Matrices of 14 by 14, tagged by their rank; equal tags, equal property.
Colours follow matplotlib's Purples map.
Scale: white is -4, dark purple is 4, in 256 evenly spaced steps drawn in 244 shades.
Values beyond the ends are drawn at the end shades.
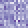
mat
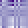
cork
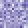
mat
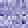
mat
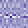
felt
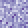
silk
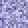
silk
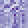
mat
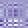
cork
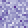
silk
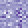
mat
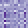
felt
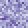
silk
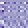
felt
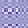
cork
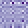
felt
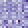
mat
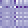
cork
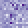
mat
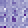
mat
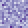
silk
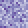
silk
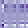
cork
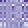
felt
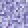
silk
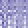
felt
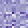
felt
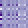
cork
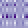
cork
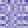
felt
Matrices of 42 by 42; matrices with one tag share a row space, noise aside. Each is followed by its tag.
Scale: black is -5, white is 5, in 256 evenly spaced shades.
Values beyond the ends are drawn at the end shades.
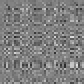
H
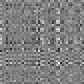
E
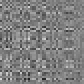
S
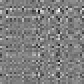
E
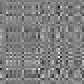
E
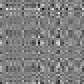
E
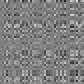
H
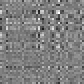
E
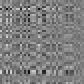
S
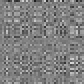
H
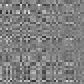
S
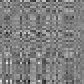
S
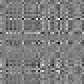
E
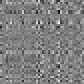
E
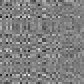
S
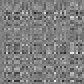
H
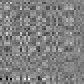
S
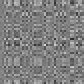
H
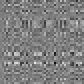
H
